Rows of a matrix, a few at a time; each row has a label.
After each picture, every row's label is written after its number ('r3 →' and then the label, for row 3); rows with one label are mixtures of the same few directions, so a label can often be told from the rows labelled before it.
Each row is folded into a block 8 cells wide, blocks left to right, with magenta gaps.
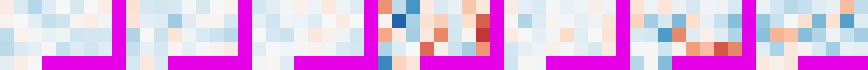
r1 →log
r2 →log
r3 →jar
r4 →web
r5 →web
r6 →log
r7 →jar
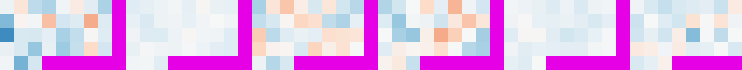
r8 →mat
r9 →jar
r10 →log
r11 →jar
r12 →jar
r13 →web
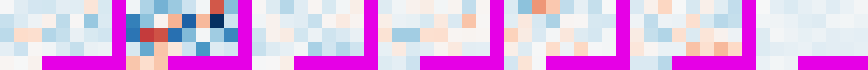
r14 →jar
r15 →jar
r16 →log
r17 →jar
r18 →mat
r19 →log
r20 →log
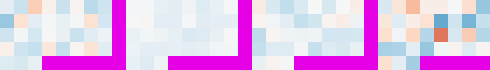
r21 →mat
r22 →jar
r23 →log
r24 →web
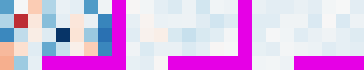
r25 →web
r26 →jar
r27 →jar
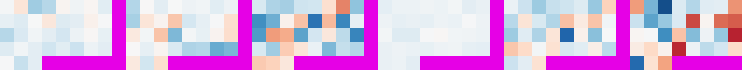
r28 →mat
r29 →log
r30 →jar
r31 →jar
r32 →web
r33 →web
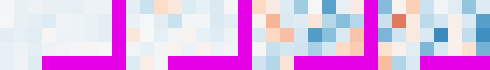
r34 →log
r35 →mat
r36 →jar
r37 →web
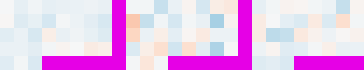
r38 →log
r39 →mat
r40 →jar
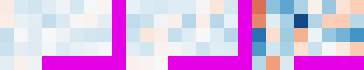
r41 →log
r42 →jar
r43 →log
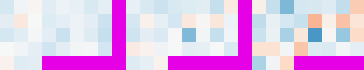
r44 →web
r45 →web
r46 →web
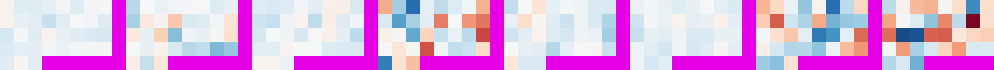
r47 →log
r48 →log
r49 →jar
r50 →web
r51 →web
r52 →mat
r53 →jar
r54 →jar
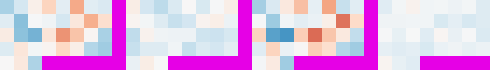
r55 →jar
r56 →log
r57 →jar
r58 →web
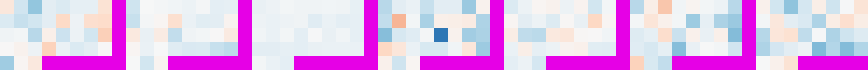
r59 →web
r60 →log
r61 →web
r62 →web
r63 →jar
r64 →web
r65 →log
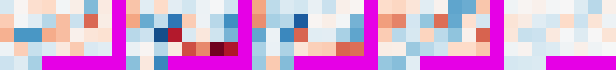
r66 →jar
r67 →log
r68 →log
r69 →jar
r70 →jar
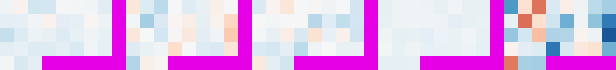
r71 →mat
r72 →web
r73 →web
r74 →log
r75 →web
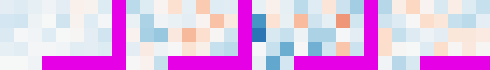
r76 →jar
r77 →jar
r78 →mat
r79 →log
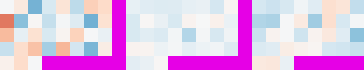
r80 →mat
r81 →web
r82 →jar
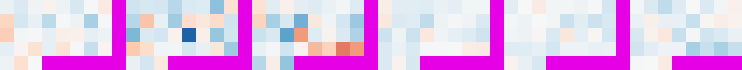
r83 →mat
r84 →web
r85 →log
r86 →log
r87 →web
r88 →log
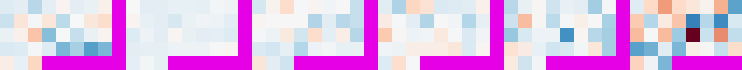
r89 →log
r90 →log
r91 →web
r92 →mat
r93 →web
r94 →web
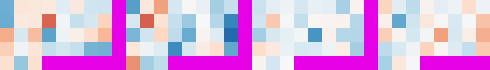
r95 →log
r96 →web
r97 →web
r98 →web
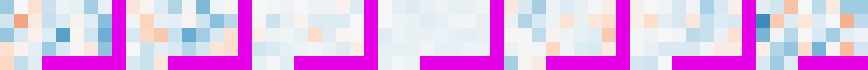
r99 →web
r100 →jar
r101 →web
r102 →log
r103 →web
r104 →jar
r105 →mat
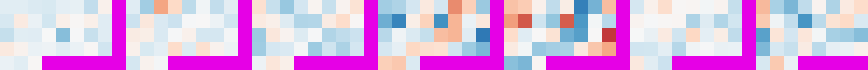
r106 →web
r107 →mat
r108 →log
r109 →jar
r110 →jar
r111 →web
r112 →log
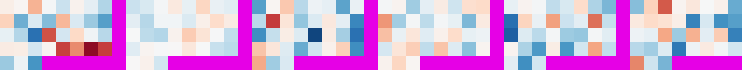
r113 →log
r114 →jar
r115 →web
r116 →mat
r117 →mat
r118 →web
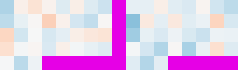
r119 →log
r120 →mat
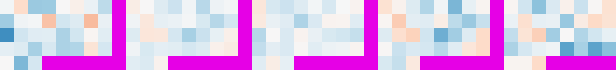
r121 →mat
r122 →jar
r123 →log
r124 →jar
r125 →log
